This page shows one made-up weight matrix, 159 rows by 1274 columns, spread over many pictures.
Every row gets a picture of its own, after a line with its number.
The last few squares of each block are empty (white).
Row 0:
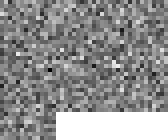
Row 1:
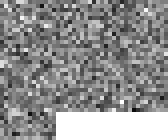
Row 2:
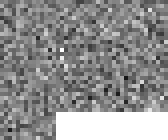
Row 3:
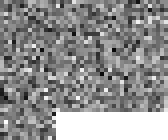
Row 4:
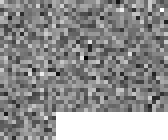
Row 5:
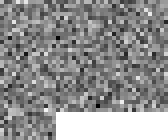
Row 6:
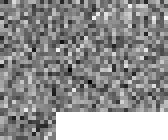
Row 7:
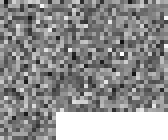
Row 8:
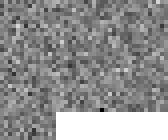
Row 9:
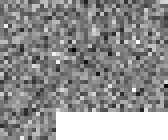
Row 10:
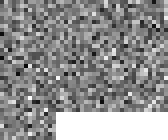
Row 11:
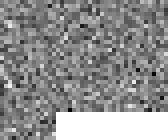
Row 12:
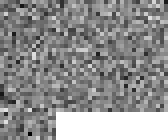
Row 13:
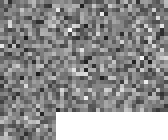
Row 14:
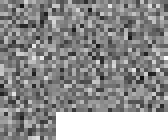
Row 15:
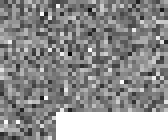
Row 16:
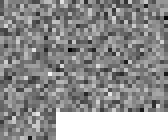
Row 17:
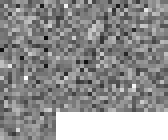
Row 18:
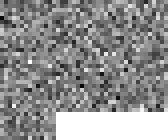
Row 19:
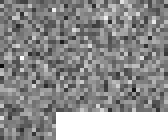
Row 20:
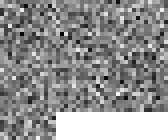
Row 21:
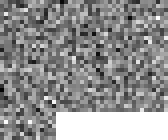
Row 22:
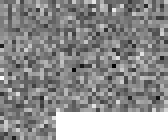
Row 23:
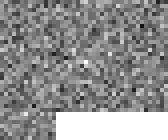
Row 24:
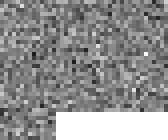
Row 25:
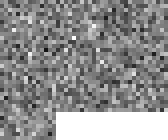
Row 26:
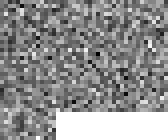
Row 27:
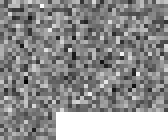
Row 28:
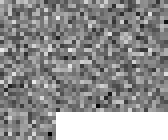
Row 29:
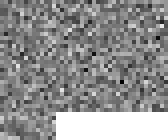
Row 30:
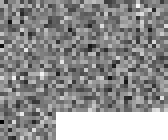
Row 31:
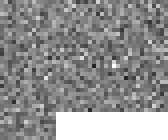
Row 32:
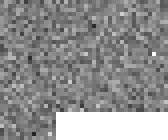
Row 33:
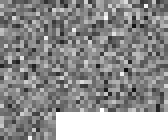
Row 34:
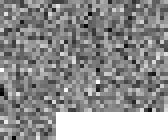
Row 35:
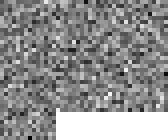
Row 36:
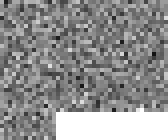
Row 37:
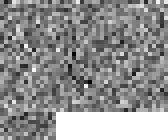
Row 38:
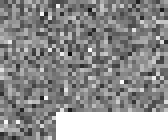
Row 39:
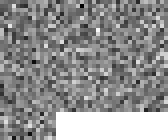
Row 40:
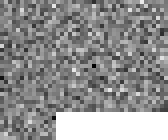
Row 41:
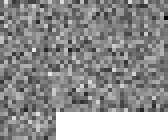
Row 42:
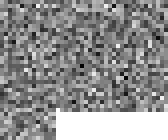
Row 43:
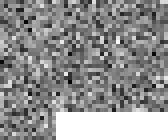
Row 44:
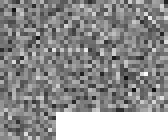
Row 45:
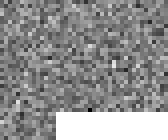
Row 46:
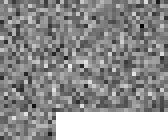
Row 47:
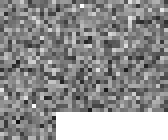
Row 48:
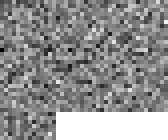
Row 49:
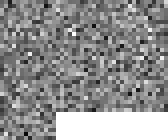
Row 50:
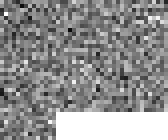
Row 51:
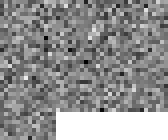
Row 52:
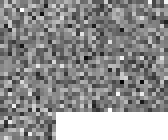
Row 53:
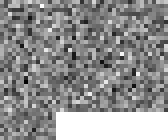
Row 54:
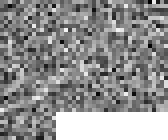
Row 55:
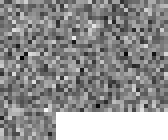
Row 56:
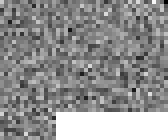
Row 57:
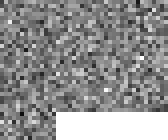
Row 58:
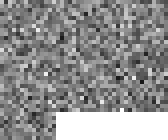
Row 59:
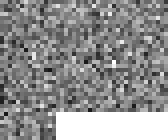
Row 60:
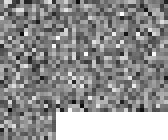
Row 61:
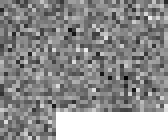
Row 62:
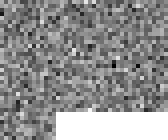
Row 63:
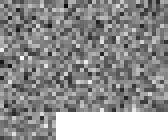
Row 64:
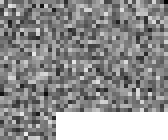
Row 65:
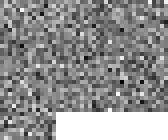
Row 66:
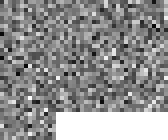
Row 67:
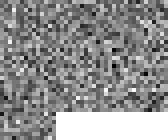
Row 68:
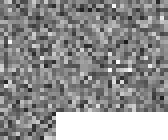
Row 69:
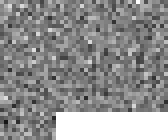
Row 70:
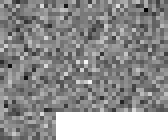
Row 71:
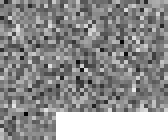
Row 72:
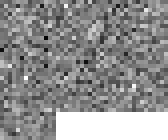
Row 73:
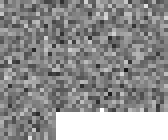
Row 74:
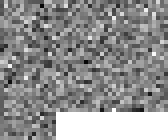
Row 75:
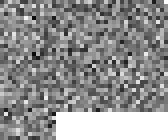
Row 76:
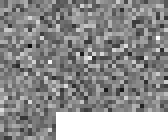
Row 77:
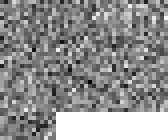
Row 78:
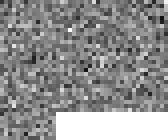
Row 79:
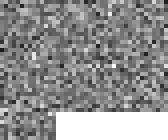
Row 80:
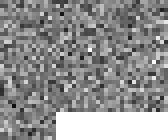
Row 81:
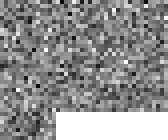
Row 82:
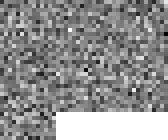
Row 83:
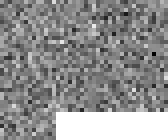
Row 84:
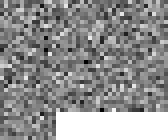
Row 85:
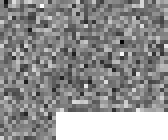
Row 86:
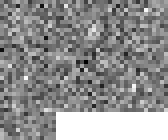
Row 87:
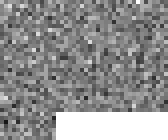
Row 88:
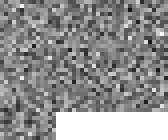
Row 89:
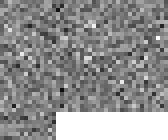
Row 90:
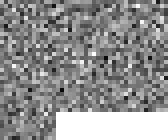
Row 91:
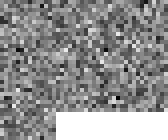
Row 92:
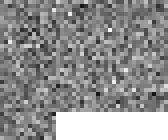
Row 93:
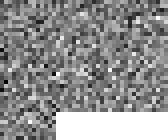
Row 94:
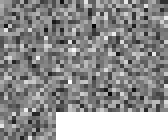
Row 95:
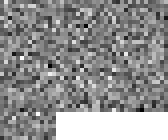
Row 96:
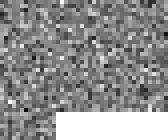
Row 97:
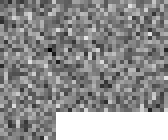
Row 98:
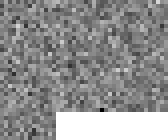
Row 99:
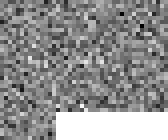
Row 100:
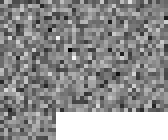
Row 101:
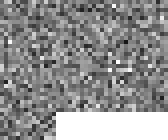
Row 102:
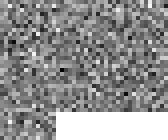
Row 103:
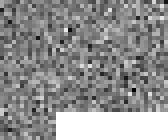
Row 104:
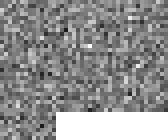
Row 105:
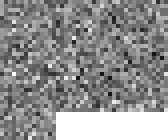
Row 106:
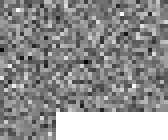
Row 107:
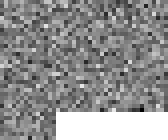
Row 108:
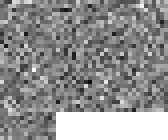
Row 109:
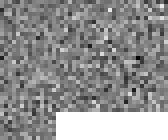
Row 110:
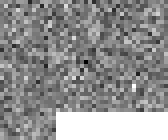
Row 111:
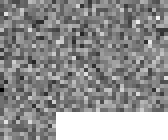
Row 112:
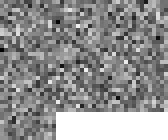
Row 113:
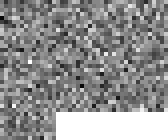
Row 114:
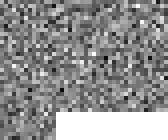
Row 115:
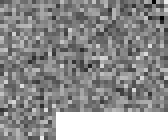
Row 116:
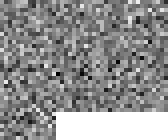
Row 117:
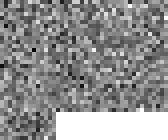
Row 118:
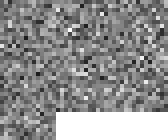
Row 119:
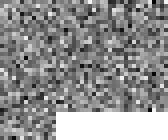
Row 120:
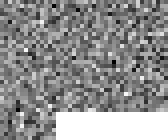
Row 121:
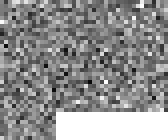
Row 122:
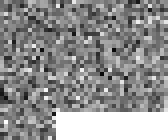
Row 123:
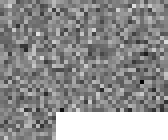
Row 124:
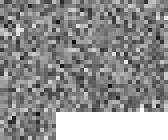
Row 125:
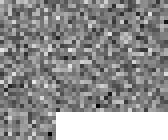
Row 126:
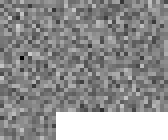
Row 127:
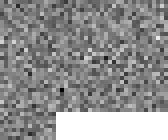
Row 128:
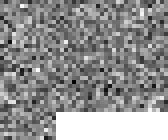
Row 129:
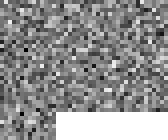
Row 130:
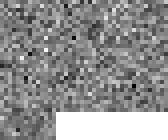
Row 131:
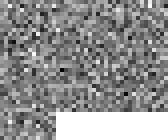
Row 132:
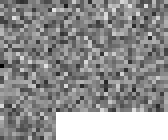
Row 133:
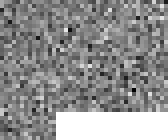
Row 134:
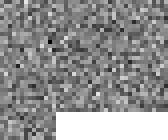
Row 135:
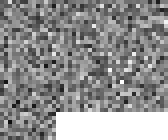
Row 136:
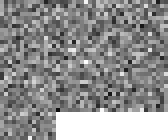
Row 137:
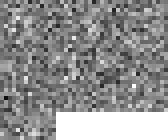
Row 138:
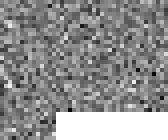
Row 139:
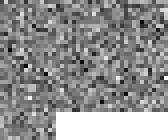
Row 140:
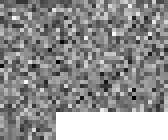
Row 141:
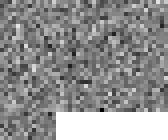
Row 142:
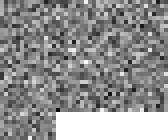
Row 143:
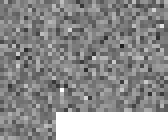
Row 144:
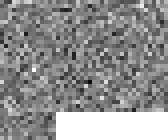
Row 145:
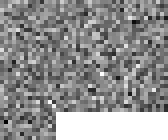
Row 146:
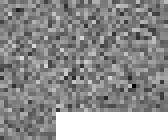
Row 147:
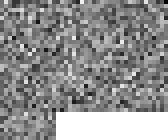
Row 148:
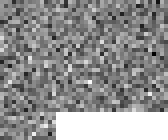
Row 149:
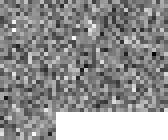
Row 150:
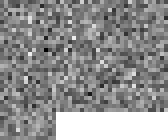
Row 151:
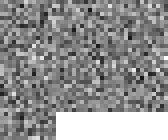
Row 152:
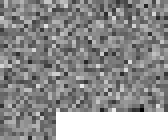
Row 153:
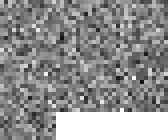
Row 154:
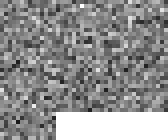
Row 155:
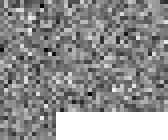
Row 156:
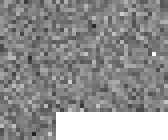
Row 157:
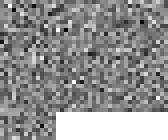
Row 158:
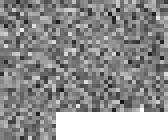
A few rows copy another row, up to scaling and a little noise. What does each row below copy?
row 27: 53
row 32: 156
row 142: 136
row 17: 72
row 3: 122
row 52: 65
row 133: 103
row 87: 69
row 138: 11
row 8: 98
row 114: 90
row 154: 47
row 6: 77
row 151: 14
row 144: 108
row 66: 10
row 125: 28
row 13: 118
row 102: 131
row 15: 38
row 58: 153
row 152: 107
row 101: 68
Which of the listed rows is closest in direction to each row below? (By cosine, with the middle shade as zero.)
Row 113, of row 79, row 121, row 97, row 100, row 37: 97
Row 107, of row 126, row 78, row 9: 9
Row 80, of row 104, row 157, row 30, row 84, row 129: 129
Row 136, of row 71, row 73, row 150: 73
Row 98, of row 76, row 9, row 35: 35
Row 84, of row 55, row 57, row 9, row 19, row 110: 110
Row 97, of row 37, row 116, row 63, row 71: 71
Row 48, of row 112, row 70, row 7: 112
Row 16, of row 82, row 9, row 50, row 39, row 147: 9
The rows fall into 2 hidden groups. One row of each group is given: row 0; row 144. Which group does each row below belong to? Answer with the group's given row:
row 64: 0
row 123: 0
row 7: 144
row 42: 0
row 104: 0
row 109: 0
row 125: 144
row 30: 0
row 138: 0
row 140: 144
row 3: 0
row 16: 144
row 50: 0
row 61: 0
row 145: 0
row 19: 144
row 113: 144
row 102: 0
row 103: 0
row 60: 144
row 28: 144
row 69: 0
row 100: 144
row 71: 144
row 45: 0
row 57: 0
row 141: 144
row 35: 144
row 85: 144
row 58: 0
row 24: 0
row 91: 144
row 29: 0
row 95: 144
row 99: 144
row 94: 144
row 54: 0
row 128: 0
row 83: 144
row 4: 0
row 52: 0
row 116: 0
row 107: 144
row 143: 0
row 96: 0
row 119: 0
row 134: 0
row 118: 0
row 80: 0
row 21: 0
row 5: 144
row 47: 0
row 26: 0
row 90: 0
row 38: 0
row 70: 144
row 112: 144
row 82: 0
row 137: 144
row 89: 0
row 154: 0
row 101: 0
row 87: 0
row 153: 0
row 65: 0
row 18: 144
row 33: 144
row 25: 144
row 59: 0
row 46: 144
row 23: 144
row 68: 0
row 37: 144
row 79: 0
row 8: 144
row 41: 144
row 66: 0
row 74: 144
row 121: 144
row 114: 0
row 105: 144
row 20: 0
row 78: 0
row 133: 0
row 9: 144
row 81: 144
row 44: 0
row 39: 0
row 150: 144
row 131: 0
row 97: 144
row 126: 144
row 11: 0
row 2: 0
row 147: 144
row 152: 144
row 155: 144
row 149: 144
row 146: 144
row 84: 144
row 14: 0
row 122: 0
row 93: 0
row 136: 144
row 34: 0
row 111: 0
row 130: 144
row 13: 0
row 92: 0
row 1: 144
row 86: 144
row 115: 0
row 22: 0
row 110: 144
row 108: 144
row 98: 144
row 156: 144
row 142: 144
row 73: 144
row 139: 0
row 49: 0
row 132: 144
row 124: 144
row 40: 0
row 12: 0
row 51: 144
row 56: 0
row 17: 144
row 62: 0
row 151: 0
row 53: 144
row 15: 0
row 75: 0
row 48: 144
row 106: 144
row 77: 144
